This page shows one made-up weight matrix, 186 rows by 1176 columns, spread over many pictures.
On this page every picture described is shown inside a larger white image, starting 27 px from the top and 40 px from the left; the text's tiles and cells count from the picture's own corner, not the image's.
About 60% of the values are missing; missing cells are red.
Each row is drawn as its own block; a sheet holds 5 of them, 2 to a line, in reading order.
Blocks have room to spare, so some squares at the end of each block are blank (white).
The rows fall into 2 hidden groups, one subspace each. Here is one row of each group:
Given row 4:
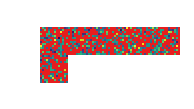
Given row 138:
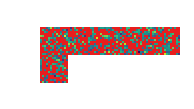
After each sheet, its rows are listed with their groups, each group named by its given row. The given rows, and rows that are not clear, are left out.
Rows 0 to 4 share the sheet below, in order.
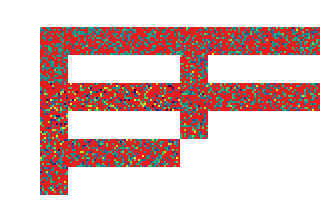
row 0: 138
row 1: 4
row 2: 138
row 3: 138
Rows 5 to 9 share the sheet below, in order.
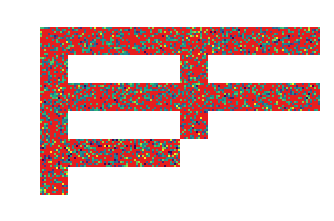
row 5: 4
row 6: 138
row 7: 4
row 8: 4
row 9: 138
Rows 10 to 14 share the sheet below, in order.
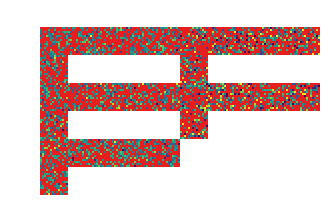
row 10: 4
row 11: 138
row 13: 4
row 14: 4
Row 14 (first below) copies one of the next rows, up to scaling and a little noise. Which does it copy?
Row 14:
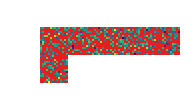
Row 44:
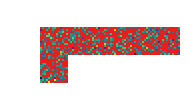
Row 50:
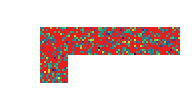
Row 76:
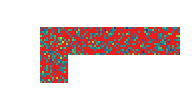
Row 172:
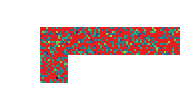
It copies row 44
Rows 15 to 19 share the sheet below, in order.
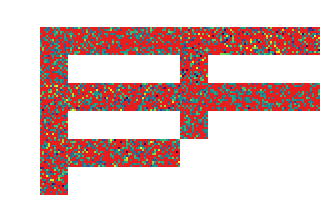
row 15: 4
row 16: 4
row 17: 4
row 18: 138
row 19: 4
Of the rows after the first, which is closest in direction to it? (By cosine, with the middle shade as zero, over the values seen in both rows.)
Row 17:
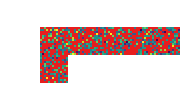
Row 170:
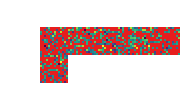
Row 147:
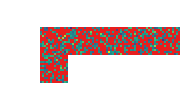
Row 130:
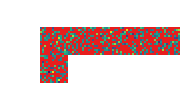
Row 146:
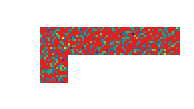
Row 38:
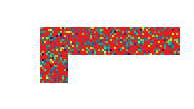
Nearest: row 38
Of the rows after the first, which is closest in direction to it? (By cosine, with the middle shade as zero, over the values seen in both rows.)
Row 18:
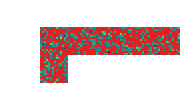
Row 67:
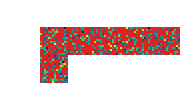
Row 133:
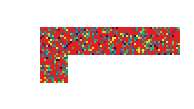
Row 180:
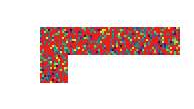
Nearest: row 133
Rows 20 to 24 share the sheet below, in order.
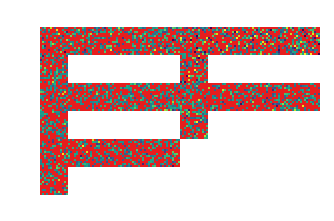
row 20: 4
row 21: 138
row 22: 138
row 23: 4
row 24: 4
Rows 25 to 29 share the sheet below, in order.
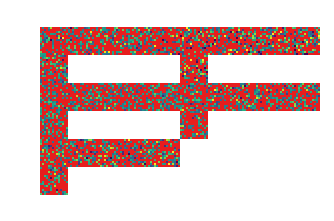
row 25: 138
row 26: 138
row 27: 138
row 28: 4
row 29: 4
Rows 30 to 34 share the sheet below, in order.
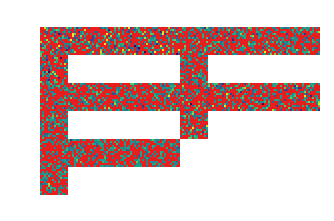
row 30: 4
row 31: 4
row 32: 138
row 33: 4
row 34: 4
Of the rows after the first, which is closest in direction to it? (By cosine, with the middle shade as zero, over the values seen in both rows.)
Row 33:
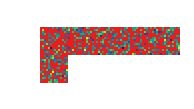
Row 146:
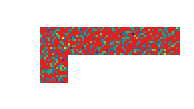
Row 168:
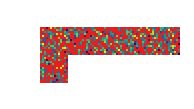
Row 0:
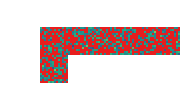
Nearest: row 0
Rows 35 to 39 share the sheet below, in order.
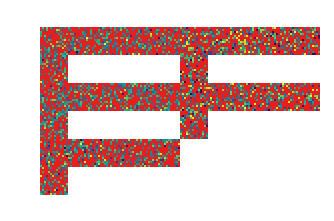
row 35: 4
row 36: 138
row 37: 4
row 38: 4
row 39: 4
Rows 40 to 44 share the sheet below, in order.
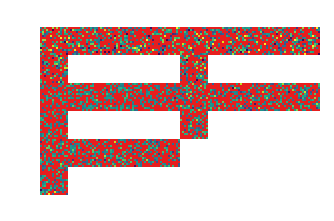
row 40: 138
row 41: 138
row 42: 4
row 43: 138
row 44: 4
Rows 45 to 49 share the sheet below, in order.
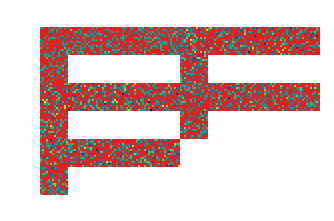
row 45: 138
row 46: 138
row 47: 4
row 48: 4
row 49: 138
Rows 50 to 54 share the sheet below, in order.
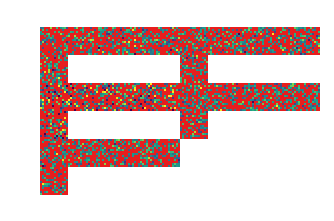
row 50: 4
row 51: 138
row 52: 138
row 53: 4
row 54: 4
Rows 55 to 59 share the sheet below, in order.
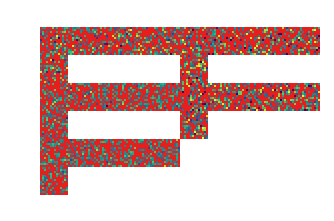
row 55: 138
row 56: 4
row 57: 4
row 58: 138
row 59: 138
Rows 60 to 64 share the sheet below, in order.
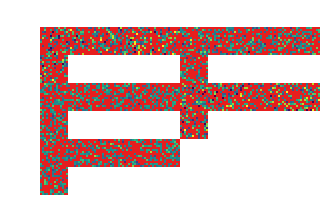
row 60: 138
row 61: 138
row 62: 4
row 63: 138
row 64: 4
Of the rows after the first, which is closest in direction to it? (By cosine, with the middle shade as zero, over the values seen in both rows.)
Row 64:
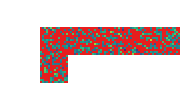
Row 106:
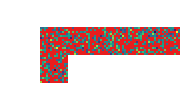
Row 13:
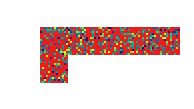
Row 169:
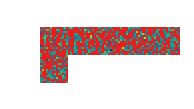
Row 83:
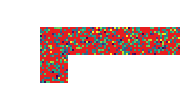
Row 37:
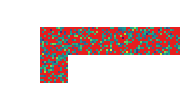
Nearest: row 37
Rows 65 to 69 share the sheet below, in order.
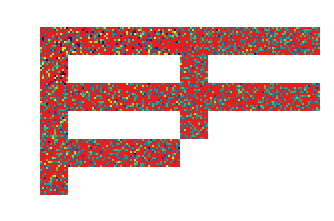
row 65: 138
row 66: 4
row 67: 4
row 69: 138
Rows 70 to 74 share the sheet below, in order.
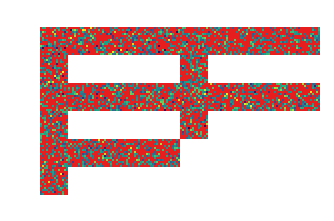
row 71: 4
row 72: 138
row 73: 4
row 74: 4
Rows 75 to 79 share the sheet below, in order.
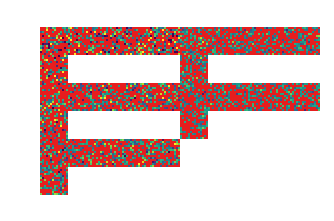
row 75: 138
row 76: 4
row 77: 138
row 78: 138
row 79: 138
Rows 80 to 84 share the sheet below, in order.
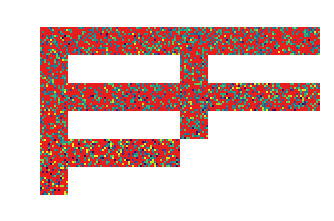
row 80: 138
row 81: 138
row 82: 4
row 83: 4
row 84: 4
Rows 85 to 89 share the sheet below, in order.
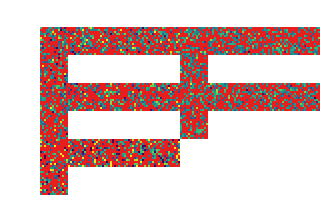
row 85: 138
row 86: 138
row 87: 4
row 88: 4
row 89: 4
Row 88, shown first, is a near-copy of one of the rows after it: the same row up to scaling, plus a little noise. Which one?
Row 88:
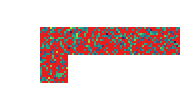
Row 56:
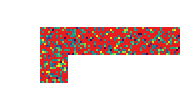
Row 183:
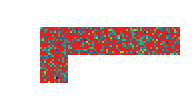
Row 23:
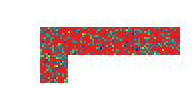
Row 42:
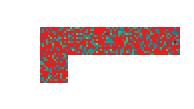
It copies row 42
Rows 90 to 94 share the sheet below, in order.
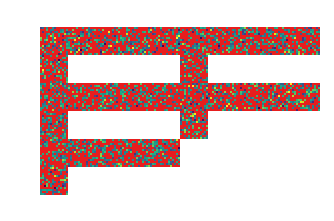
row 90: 4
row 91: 138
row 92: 4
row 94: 138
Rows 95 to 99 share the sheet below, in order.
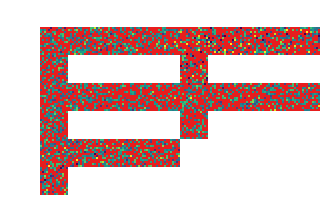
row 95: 4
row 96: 4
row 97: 4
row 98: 4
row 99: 4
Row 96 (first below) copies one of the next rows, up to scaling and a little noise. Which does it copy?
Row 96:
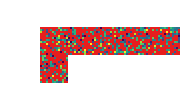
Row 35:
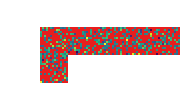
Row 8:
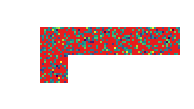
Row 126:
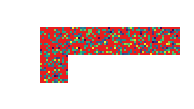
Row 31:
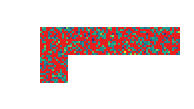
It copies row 31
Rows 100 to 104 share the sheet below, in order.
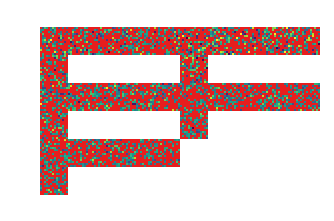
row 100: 138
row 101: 138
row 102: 138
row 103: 4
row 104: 4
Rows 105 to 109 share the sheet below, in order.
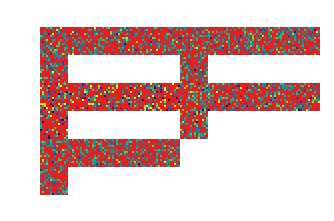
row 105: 4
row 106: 138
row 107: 138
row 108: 138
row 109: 138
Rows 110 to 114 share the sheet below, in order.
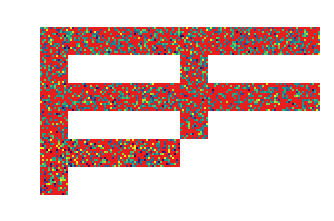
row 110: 138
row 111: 138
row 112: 4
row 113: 4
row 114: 138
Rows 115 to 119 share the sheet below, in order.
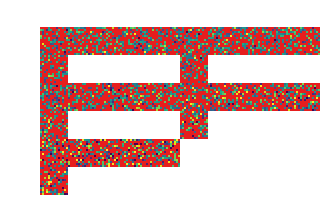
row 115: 138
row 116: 4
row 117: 4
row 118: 138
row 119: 4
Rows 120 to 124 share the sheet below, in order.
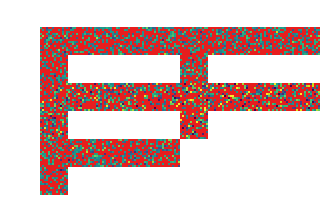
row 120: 138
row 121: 4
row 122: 4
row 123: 4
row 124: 4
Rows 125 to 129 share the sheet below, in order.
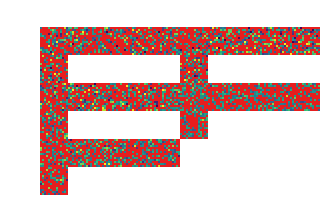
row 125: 4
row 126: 4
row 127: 4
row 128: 138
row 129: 138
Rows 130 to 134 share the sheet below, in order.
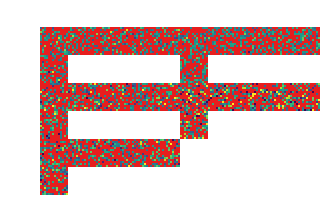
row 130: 4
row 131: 138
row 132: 4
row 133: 138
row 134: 4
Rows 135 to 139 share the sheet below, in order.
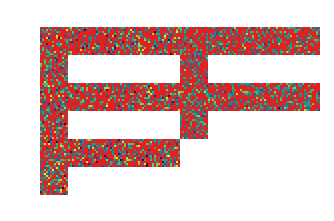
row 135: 138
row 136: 4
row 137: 138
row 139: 4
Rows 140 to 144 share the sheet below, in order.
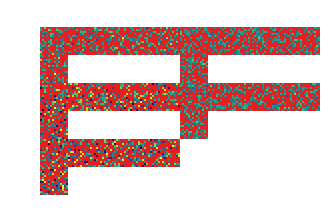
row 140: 4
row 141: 4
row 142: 4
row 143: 138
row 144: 4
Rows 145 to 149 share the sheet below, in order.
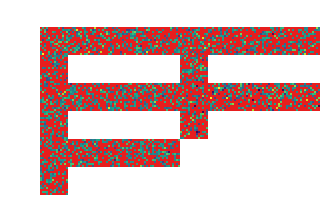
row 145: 4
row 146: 138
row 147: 138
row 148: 4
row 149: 138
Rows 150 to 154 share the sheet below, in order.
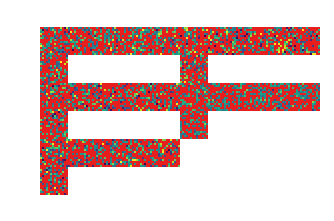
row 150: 4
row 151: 138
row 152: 138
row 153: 138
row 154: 138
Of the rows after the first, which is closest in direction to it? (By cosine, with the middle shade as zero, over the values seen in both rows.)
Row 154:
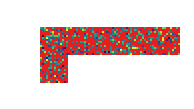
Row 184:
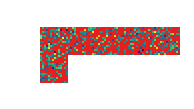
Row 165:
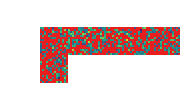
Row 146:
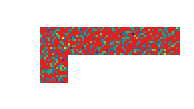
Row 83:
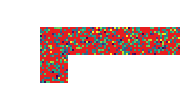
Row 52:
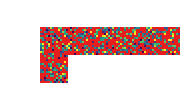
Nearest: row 83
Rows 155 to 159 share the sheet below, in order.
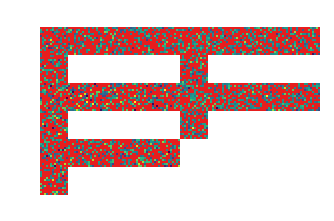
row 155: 138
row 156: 138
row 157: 4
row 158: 4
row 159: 138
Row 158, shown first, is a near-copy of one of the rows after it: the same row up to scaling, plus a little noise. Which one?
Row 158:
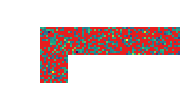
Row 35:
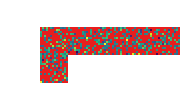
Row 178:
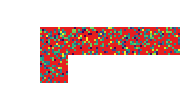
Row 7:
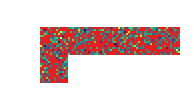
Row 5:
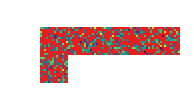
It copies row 35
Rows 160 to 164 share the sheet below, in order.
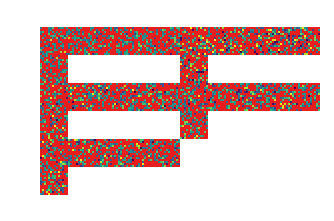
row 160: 138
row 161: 138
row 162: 138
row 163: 138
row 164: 4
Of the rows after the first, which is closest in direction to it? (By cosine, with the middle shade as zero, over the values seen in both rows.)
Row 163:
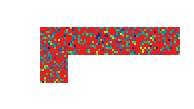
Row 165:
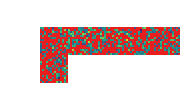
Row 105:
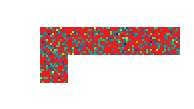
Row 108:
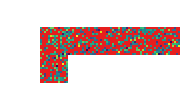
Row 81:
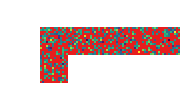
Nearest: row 81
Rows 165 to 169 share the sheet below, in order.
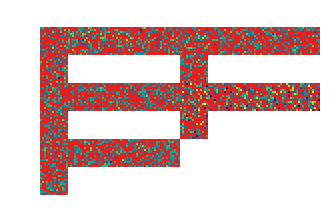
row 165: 4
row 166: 138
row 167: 138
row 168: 138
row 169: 4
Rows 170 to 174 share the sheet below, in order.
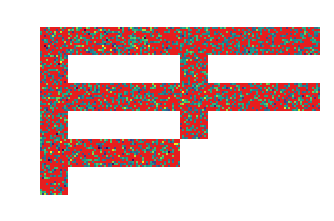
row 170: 4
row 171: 138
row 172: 4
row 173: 138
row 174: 138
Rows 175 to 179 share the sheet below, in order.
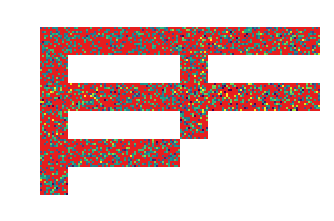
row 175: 4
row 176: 138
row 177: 4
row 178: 4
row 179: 4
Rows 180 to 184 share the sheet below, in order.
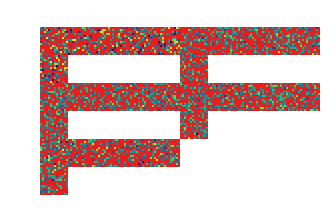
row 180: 138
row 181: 138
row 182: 138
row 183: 4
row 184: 138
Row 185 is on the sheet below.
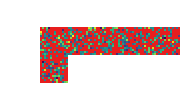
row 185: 4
